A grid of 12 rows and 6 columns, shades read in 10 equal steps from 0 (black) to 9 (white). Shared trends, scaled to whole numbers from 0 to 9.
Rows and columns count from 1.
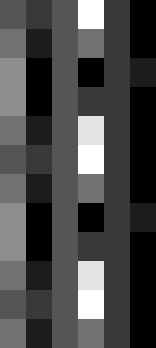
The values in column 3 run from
3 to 3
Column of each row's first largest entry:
4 1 1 1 4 4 1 1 1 4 4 1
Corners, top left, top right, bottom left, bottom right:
3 0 4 0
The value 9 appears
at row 1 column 4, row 6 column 4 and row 11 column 4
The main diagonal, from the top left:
3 1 3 2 2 0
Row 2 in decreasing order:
4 4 3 2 1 0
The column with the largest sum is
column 4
